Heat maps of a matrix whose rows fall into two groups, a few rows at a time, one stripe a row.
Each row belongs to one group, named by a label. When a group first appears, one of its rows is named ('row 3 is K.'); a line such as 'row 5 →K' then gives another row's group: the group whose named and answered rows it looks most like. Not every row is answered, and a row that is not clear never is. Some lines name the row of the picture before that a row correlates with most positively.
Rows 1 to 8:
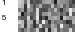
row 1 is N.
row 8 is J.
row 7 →N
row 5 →J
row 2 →N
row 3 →J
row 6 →N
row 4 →J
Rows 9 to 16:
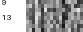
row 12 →N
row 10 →N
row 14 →N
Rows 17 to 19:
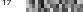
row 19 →N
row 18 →N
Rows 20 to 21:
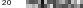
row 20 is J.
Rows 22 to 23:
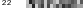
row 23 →N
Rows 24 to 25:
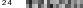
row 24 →J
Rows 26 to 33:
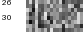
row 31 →J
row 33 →N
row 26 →N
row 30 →J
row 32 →N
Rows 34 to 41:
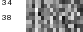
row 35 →N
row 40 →N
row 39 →N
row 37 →J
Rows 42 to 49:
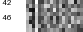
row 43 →N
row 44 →J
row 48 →N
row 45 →N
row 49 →N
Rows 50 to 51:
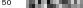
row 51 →J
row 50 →J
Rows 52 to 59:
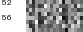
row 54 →N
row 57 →J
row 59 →N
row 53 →J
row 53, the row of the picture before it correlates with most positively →50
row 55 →J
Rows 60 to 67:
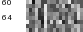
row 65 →N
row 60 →N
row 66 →J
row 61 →J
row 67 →J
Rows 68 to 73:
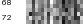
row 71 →J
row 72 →N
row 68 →N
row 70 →N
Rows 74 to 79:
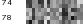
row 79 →J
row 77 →N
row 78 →N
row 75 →J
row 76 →N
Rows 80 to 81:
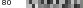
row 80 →J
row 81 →N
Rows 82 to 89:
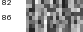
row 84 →J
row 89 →J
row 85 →N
